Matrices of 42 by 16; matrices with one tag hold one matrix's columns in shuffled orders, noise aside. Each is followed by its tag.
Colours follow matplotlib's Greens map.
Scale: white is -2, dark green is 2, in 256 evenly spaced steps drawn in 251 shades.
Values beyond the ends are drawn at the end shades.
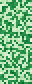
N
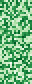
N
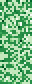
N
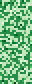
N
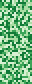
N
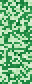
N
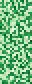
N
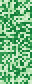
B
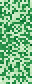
B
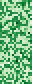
N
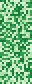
B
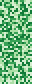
B
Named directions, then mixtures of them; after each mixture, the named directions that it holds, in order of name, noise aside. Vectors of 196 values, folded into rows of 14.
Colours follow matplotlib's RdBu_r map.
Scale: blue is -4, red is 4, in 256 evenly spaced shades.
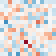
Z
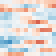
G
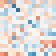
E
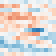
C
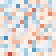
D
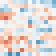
G, Z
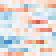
G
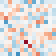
Z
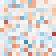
E, Z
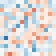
D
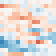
C, G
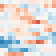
C, G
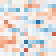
G, Z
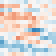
C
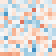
D, E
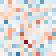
Z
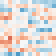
G, Z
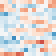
E, G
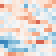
C, G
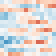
G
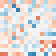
E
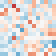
E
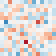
Z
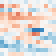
C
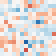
G, Z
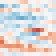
C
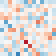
Z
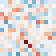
Z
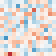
D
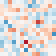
G, Z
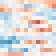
G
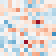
G, Z
